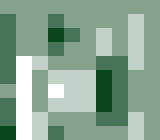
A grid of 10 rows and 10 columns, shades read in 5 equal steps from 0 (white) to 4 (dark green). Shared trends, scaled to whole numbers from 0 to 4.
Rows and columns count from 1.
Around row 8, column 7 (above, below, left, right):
4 3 1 3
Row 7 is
2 0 2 0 1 1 4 3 2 2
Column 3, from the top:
2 2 2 2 1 2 2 2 1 1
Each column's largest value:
4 2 2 4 3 2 4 3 2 2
